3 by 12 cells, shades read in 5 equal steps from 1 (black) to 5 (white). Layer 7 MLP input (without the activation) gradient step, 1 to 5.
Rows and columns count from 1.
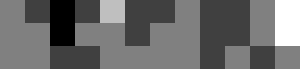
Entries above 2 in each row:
5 8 8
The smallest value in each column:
3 2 1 2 3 2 2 3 2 2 2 3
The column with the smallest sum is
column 3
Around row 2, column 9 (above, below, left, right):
2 2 3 2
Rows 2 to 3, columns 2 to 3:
3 1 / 3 2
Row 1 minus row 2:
0 -1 0 -1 1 0 -1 0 0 0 0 0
